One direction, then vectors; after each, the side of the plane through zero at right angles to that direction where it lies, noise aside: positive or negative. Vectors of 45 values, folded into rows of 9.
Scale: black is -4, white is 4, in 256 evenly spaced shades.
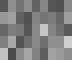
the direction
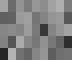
negative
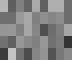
negative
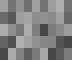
negative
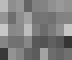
negative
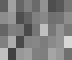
positive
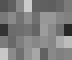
positive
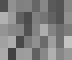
positive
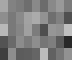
negative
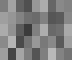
positive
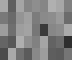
negative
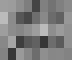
positive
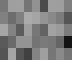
negative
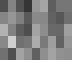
positive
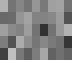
negative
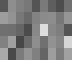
positive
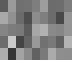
positive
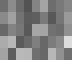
positive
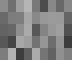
negative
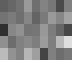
positive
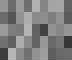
negative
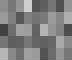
positive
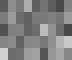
positive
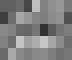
negative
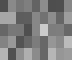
positive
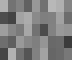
negative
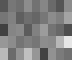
positive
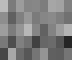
negative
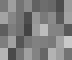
positive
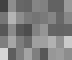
positive
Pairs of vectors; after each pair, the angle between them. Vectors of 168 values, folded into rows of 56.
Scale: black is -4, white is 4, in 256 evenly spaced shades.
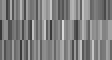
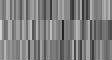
nearly opposite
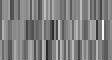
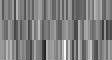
partly opposed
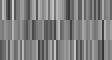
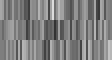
partly aligned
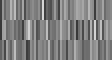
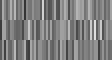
nearly parallel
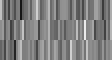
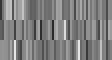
partly opposed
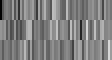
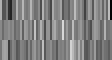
orthogonal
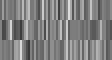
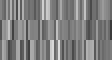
orthogonal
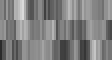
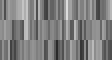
partly aligned
